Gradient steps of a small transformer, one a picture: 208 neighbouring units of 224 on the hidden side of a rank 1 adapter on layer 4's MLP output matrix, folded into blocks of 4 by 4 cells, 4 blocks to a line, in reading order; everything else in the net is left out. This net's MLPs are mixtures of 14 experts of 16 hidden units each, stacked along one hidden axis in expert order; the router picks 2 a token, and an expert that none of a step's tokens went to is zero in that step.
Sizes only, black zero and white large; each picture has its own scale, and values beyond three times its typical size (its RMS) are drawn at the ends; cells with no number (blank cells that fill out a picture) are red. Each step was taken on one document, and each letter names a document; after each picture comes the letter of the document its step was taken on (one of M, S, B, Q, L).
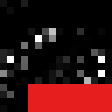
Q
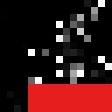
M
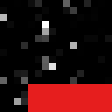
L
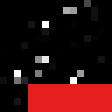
L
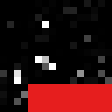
L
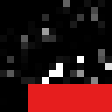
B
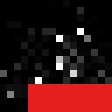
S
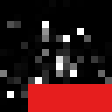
S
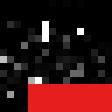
S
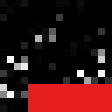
Q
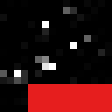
L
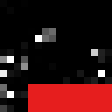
Q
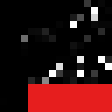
B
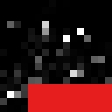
S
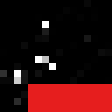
L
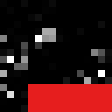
Q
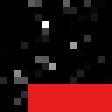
L
